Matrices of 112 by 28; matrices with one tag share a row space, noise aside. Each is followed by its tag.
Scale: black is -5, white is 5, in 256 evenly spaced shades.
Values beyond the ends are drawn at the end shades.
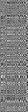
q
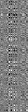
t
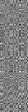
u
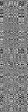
u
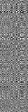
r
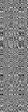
u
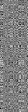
u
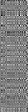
q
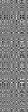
r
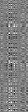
t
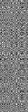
r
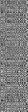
q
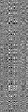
t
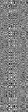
t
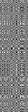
r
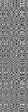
r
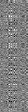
t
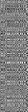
q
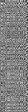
q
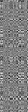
u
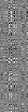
t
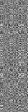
u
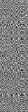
r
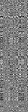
u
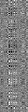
t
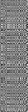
q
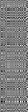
q
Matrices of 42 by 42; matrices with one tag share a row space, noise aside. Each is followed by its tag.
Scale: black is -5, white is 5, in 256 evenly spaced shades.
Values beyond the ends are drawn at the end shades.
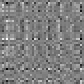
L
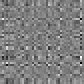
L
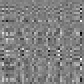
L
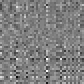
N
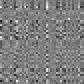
N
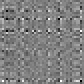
L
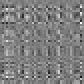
L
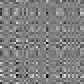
N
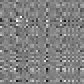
N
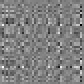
L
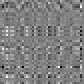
L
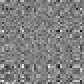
L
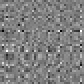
L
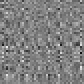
L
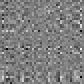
L
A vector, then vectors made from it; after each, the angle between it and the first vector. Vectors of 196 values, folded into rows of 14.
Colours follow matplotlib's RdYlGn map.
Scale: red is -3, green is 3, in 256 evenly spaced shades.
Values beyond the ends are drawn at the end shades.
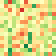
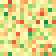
partly aligned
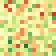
nearly parallel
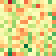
nearly parallel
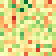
partly opposed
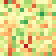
nearly opposite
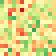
partly aligned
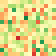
orthogonal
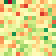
partly aligned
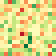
nearly parallel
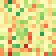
nearly opposite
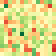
partly opposed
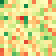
orthogonal
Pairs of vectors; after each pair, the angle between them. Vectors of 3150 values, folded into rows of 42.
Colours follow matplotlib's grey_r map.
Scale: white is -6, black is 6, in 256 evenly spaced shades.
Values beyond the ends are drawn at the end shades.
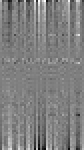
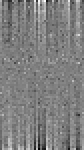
nearly parallel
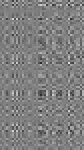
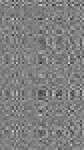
nearly parallel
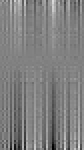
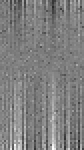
nearly opposite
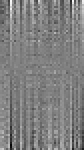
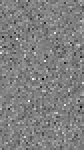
orthogonal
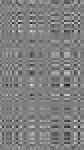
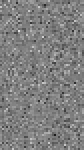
partly aligned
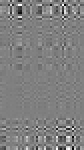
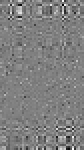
nearly opposite
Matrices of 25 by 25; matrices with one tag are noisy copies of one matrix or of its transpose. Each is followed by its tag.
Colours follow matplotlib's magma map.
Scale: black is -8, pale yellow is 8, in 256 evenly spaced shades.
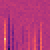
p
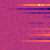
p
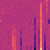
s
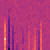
p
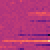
s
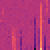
s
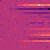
p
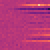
p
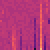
s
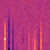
p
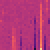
s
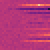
p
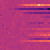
p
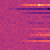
p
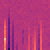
p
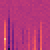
p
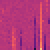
s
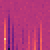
p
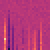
p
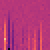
p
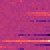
s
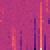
s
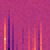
p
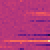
s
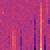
s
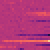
s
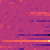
s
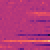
s
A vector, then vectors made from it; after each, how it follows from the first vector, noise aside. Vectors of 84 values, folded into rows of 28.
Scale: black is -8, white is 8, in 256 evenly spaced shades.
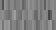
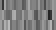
scaled up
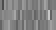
sign-scrambled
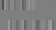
partly zeroed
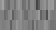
wrapped around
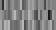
scaled up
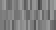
wrapped around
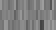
wrapped around
